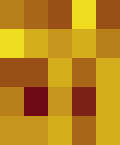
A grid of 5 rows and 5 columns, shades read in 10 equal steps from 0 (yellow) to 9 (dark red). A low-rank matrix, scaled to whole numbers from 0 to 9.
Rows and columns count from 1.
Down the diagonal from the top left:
4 2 2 8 2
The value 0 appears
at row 1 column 4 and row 2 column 1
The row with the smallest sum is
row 2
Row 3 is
6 6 2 5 2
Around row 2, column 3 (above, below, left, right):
6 2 2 2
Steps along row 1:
up up down up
